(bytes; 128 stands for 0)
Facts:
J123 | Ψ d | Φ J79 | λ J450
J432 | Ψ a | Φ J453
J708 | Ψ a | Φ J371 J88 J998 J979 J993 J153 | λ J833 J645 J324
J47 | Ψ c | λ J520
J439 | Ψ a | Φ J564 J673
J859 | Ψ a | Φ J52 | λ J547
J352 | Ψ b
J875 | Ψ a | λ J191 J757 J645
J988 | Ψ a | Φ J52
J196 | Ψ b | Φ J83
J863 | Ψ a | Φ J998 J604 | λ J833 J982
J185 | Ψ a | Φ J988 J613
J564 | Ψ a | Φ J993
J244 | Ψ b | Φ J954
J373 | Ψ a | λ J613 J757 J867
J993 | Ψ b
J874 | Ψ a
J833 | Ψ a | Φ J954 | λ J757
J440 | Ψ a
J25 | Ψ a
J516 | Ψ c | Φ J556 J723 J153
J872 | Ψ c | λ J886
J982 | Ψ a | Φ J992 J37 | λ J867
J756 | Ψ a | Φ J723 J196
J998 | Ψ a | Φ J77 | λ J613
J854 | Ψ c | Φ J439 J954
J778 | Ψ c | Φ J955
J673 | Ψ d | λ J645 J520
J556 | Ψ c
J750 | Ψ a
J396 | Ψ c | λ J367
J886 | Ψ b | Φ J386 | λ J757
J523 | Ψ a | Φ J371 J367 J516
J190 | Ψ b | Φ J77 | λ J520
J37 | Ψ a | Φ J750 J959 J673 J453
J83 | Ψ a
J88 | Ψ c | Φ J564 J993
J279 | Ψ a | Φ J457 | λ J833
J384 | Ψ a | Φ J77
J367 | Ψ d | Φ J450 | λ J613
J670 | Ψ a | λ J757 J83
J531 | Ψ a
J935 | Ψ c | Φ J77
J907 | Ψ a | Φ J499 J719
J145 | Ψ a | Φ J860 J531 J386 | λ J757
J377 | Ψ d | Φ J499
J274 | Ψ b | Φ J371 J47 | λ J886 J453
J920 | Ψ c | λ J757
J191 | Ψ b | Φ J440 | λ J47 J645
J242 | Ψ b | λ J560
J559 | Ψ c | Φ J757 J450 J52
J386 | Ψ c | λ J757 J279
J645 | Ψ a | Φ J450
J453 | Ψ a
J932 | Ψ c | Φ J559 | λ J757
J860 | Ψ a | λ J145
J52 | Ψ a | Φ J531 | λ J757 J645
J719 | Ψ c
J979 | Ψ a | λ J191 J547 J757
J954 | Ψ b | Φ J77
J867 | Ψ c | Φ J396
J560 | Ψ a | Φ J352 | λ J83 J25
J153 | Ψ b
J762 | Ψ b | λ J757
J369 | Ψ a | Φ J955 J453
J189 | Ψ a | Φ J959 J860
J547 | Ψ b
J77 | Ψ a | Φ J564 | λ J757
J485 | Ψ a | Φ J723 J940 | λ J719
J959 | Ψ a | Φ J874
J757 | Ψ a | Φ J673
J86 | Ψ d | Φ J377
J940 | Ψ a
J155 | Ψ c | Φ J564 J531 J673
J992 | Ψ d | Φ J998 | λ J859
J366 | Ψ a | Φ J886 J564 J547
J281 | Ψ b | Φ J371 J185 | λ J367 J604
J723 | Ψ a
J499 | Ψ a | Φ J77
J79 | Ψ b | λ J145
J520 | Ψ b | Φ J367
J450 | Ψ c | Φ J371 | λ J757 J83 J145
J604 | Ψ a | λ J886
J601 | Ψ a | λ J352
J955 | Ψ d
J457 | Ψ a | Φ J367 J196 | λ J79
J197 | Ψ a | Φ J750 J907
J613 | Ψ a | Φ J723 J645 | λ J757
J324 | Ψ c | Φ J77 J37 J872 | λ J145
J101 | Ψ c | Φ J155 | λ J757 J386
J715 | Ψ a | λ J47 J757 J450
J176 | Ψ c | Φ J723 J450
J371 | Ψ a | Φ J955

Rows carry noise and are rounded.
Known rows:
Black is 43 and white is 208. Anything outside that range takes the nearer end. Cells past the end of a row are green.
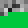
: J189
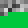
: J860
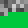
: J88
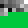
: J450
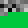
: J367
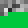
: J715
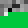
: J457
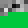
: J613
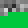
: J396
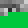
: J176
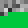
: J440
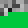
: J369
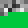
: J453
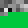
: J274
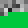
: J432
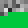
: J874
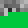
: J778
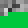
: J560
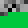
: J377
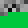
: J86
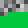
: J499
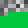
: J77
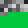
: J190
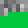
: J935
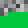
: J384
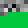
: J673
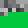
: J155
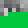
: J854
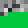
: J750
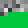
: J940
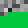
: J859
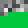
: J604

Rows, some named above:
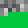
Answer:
J324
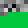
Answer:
J673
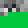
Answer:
J719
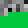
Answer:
J196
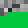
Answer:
J988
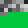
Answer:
J190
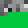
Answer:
J153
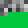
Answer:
J244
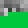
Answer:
J854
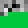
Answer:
J37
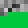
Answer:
J988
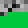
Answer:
J907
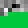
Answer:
J485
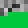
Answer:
J185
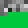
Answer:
J153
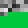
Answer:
J757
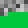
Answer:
J384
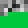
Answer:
J982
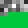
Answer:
J954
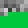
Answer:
J556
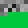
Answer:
J123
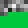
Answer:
J993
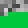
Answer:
J833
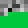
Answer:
J279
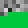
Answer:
J601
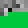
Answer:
J523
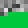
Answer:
J723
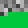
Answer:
J439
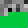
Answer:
J196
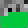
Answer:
J196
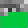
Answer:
J176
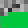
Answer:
J185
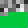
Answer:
J998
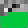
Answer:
J52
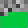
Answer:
J366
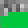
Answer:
J935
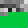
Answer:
J559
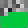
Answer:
J708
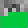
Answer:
J516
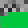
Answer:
J955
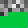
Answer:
J564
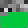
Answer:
J281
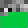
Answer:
J274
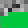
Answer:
J756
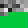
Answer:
J645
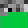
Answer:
J520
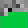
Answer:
J523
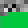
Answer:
J673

